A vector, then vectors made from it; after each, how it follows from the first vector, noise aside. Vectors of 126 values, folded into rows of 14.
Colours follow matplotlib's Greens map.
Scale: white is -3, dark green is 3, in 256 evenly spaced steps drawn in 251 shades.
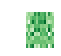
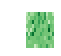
partly zeroed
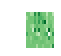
partly zeroed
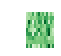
sign-scrambled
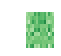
shrunk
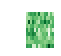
sign-scrambled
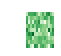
sign-scrambled
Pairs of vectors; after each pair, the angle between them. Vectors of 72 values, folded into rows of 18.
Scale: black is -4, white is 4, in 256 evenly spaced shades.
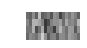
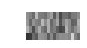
orthogonal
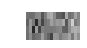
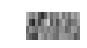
orthogonal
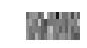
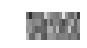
partly aligned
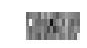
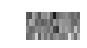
partly aligned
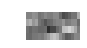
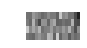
orthogonal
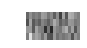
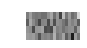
partly aligned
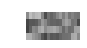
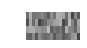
orthogonal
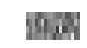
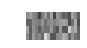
partly aligned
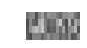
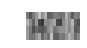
partly opposed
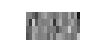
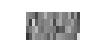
nearly parallel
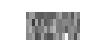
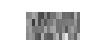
nearly parallel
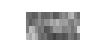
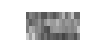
nearly parallel
